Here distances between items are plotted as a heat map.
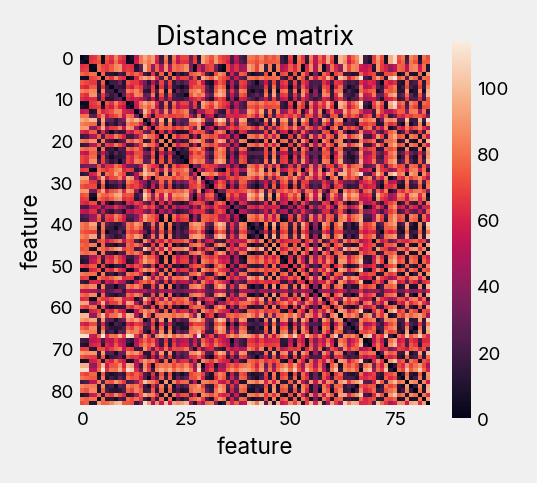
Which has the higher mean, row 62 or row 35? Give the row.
62
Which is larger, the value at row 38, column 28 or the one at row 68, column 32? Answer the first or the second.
the second
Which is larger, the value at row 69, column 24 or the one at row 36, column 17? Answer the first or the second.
the second
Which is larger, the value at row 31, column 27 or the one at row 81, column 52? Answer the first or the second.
the second
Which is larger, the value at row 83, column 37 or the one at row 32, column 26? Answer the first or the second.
the first
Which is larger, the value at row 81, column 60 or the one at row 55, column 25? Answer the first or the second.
the first
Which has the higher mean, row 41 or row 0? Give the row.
0
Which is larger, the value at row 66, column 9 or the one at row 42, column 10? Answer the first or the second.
the first
